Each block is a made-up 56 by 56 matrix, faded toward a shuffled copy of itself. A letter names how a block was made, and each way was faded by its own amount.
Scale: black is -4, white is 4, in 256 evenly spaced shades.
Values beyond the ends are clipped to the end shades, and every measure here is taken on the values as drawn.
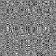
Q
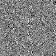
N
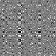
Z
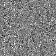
N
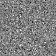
N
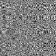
Q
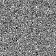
N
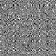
Q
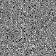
N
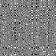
Z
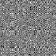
Q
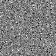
N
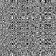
Q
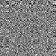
Q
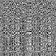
Q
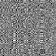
Q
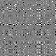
Z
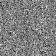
N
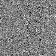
N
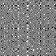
Z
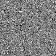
N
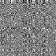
Q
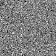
N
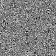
N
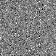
N
